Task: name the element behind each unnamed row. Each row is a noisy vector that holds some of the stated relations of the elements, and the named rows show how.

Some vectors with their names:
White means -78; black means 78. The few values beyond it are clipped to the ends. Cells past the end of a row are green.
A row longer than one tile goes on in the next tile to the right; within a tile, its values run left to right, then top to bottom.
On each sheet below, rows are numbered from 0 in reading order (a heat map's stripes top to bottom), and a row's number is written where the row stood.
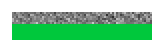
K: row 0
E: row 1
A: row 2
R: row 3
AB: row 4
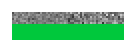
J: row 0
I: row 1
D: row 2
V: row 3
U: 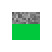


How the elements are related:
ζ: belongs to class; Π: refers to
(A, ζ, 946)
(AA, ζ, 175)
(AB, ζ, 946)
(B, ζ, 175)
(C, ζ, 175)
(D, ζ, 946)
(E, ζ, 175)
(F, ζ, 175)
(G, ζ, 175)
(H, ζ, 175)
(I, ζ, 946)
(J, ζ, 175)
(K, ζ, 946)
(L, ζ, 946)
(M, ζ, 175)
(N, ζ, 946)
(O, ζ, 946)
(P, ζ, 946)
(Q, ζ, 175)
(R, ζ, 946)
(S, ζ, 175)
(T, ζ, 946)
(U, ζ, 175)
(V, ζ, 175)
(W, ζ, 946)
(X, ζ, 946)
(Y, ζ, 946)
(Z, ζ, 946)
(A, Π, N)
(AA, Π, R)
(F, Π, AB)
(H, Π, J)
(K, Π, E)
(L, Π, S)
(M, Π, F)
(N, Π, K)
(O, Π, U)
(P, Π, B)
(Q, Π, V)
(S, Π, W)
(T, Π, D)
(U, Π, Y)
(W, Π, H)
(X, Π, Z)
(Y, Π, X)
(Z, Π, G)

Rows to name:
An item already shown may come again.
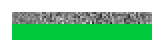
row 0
L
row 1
P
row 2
B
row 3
T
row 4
D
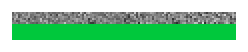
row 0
G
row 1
A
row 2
M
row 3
C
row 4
D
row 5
F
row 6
B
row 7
Q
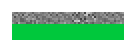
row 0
O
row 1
W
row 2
AA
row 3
W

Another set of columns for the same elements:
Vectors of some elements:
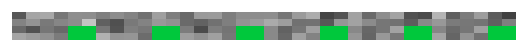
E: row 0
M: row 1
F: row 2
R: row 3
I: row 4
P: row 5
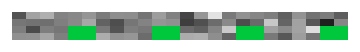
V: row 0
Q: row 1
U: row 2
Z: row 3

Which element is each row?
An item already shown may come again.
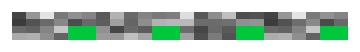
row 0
U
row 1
J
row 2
L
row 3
U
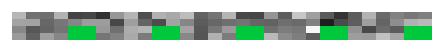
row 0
W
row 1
G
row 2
A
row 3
O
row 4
J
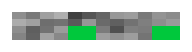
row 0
AB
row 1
C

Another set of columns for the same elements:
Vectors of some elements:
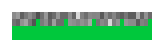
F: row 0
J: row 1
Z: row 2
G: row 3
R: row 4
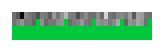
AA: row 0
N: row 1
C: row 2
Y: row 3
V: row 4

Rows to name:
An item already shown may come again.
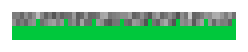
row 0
A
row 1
U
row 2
J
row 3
W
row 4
M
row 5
F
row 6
O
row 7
AB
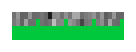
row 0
J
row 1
E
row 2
L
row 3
J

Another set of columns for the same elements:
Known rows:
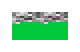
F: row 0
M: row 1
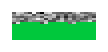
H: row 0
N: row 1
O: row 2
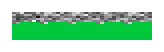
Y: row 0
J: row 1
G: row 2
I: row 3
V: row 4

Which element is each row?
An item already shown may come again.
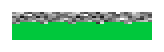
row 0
U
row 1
L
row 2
U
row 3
W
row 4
AB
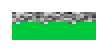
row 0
E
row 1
J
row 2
A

